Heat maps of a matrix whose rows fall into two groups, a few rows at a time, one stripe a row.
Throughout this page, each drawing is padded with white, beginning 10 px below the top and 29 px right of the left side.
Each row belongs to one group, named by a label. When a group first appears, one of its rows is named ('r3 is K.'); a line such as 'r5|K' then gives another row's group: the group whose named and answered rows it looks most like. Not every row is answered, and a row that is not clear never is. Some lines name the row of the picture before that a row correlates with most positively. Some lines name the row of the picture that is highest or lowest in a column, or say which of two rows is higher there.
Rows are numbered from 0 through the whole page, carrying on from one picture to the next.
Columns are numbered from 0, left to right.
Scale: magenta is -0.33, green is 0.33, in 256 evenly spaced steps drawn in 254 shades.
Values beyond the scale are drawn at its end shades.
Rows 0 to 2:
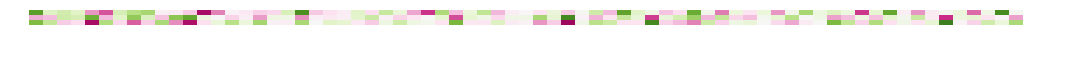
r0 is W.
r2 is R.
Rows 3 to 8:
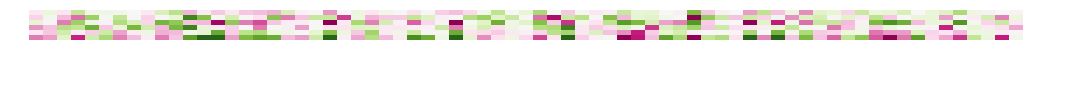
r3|W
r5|W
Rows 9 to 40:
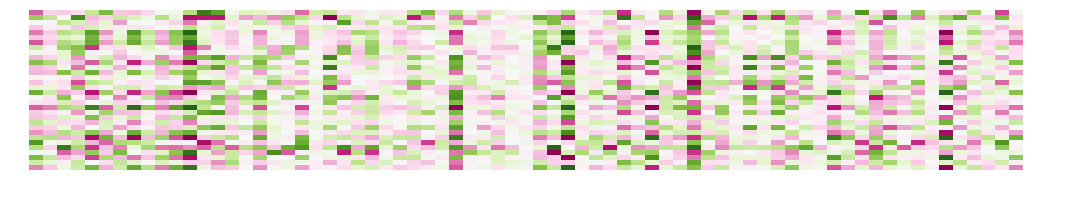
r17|W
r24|W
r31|R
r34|R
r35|W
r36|W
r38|R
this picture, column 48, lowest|11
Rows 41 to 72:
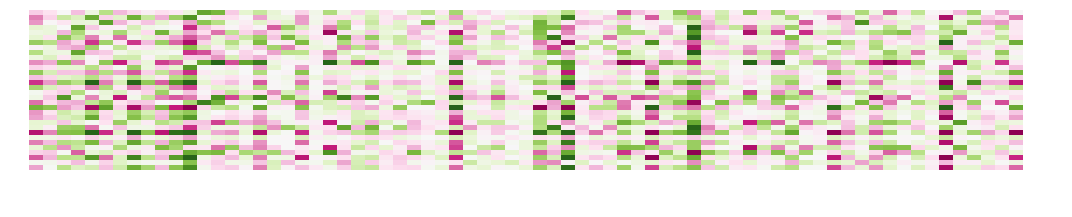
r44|W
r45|W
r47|R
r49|W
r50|W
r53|R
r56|R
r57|W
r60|R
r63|W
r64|W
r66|R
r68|W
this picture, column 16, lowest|65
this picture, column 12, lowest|49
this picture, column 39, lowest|58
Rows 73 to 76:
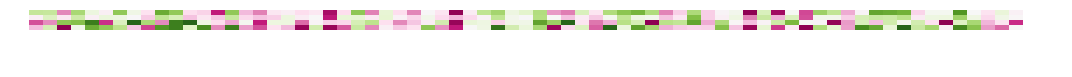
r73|W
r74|W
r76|W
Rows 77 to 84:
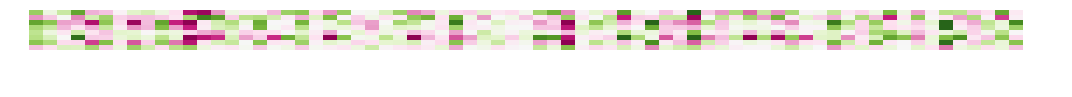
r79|R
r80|R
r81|W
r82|W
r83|R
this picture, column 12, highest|78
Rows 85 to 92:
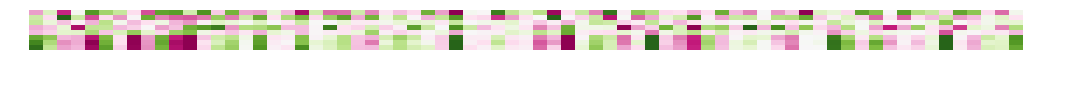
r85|W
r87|R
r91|R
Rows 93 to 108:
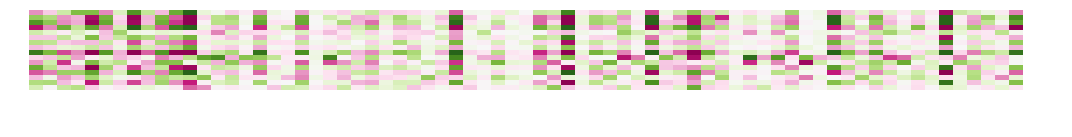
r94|R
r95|R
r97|W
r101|R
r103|W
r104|R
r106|W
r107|R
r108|W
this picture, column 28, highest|106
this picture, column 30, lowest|96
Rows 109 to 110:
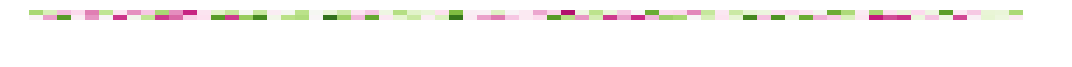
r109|R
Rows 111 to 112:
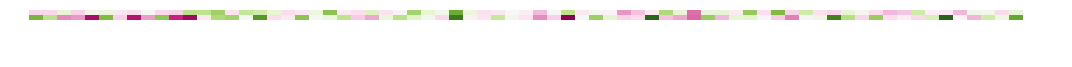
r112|R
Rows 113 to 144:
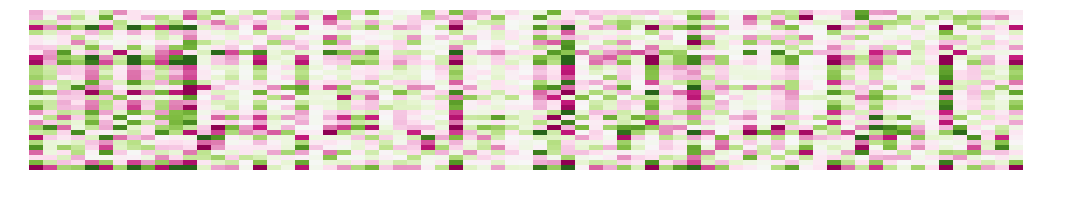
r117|R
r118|W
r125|R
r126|R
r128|W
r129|R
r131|R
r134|W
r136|W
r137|W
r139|W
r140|W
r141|W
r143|R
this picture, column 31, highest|130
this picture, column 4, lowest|129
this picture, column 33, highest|134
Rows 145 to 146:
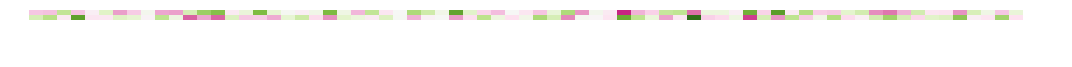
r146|W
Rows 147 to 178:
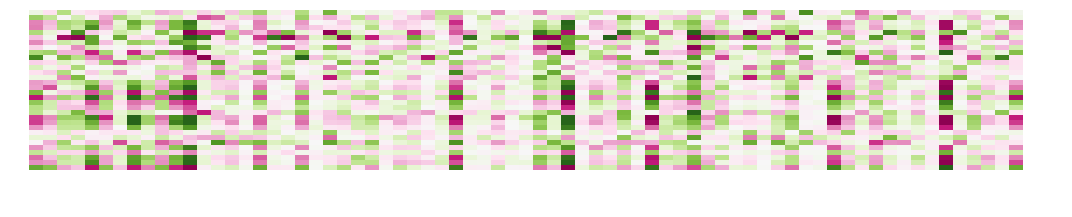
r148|W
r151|W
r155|R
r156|W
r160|W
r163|R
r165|R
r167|W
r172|W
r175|R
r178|R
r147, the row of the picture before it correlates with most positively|145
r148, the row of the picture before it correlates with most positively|146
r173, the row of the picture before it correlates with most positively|145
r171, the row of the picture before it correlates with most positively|145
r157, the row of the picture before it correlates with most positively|145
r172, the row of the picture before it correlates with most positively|146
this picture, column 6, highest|152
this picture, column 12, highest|152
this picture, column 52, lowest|152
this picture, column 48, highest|152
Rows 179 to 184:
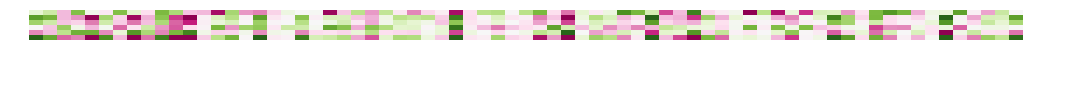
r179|W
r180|R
